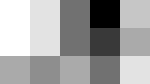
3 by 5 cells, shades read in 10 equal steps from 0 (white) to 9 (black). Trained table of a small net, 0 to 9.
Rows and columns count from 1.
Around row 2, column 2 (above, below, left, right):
1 4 0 5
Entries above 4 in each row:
2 2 1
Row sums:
17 16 16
